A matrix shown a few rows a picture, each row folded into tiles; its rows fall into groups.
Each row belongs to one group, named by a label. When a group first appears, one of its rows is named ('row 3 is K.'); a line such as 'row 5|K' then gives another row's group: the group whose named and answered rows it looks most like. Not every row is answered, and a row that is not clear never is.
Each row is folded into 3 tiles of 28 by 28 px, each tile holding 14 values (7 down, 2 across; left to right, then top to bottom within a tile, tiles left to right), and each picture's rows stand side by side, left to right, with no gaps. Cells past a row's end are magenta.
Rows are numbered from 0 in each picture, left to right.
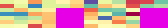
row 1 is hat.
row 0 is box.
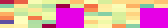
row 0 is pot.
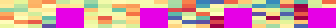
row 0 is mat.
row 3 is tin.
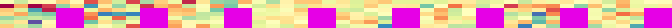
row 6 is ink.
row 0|ink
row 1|pot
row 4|mat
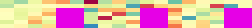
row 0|hat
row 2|hat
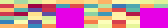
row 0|ink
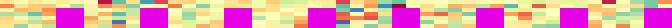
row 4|pot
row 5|ink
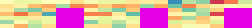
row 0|ink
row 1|ink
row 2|hat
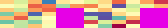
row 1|box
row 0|tin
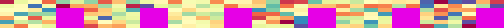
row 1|hat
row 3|mat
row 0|pot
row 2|pot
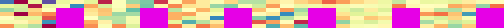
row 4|pot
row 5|ink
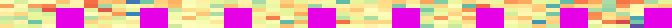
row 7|mat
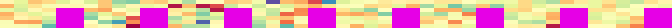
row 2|ink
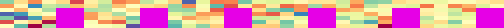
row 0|box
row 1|mat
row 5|ink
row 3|ink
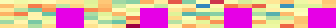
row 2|pot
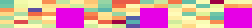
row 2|pot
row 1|mat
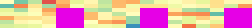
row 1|mat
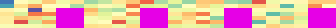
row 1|hat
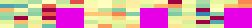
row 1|ink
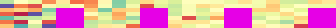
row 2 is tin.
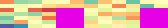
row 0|tin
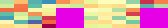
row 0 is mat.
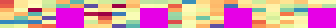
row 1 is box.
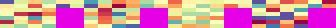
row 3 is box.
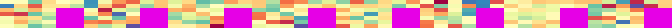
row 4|hat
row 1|box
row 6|box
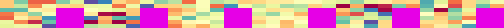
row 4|ink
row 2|hat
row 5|box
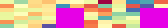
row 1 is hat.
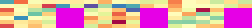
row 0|hat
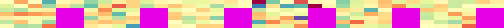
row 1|box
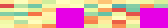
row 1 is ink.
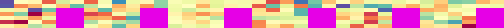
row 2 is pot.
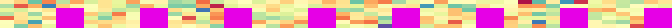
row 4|mat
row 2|tin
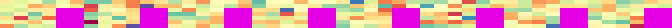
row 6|mat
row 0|tin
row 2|box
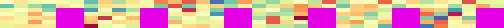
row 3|tin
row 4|box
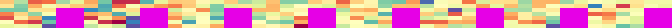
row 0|mat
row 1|mat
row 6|mat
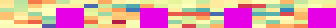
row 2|ink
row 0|mat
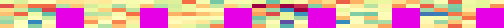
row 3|ink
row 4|pot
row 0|ink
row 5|box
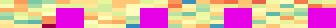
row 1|mat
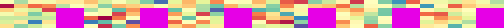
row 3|mat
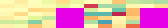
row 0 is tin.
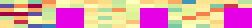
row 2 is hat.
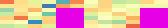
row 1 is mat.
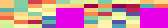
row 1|ink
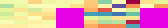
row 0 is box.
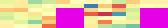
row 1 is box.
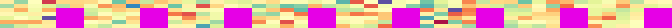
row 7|tin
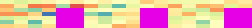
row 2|ink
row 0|ink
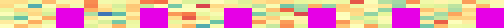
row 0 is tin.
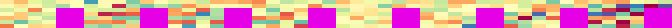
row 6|tin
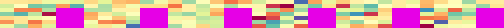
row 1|mat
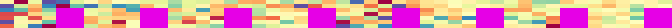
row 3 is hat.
